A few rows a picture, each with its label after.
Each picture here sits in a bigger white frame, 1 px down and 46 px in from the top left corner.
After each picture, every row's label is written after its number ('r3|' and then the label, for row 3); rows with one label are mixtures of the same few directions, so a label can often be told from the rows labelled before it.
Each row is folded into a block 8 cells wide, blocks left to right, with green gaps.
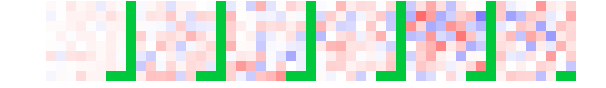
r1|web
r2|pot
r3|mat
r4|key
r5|key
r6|key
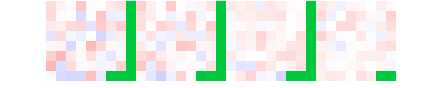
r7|pot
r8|pot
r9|mat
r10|key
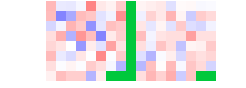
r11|key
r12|pot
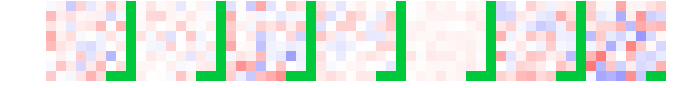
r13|mat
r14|key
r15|mat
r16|key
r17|web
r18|web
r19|pot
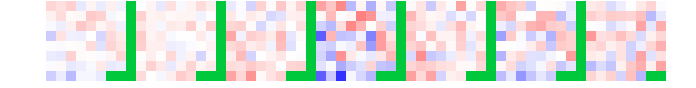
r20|web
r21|mat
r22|web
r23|web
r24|web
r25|web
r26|mat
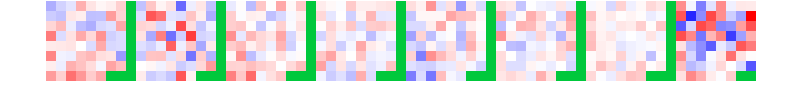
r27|web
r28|key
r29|web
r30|pot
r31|web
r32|key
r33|mat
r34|key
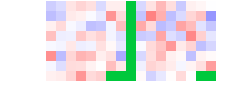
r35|web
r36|key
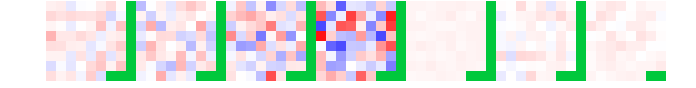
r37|mat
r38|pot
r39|key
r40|key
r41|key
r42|web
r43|key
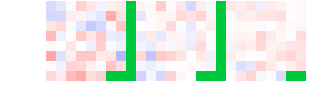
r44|web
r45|web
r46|mat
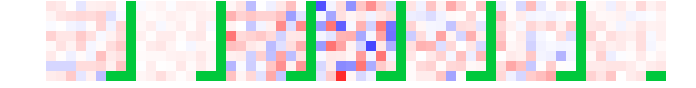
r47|mat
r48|pot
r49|mat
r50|pot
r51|key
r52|mat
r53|web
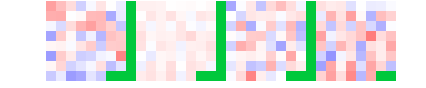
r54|web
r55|pot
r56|pot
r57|pot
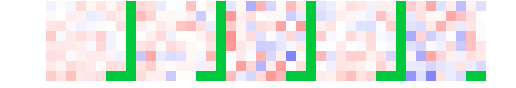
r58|web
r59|web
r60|mat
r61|web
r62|web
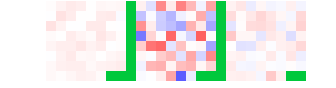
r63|key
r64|key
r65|key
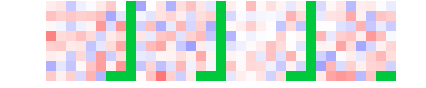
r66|mat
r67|pot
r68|mat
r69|pot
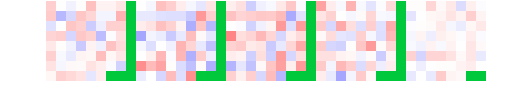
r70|key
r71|mat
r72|mat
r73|pot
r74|web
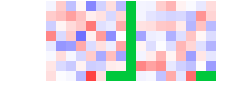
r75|key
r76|mat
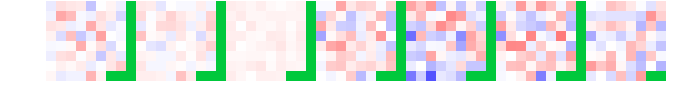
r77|key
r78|key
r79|pot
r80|key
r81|web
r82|key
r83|mat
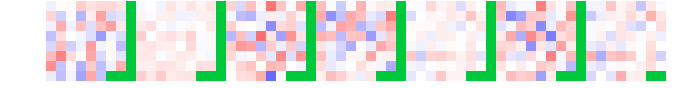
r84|pot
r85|web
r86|key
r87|key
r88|web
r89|key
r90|web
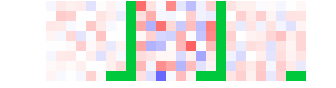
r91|key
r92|pot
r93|pot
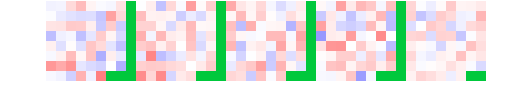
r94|mat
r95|web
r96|pot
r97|key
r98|key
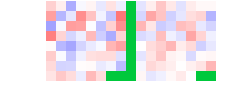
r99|key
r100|key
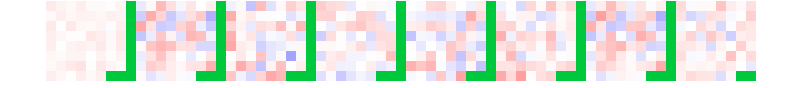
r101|pot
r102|key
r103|mat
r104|web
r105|mat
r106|web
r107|key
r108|key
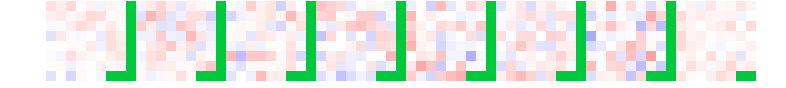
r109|web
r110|key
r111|web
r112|web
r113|mat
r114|pot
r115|mat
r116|mat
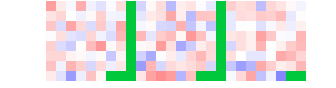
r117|pot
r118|pot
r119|mat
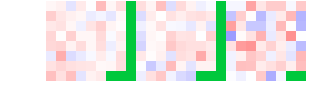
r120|web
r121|mat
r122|key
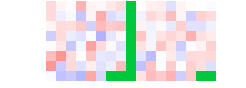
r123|pot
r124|pot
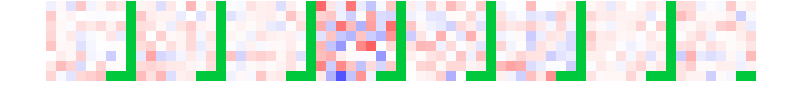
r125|mat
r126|web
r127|web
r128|pot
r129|key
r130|mat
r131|mat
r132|web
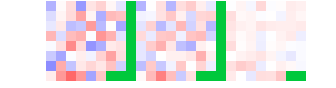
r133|pot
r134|pot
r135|mat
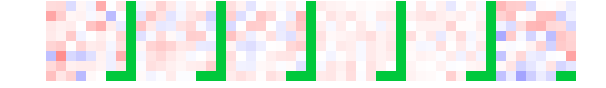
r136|web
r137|key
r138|key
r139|pot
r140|key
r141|web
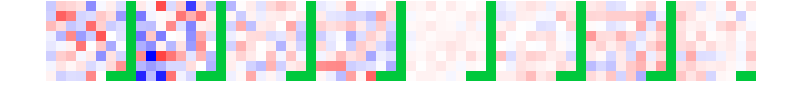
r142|key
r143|web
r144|pot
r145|mat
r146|mat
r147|web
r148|mat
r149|web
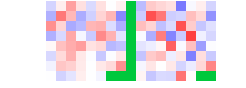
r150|key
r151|key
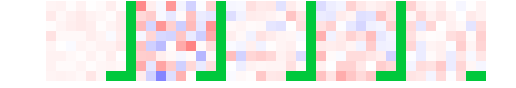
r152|key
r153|pot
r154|web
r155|web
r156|pot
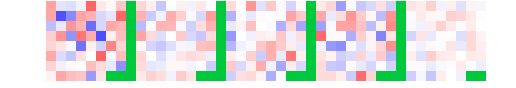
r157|key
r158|key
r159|mat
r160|key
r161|web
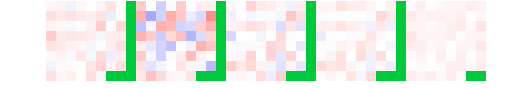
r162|mat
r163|key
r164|mat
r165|mat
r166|mat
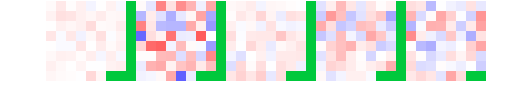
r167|key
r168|key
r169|pot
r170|key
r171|key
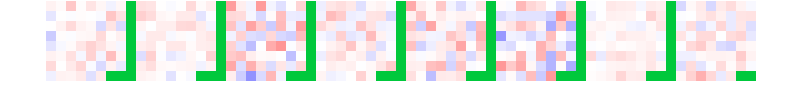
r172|mat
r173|web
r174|pot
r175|key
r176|pot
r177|mat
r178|web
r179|pot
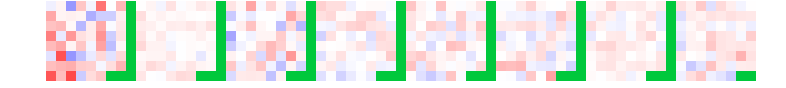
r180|web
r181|mat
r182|mat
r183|web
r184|pot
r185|mat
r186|key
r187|mat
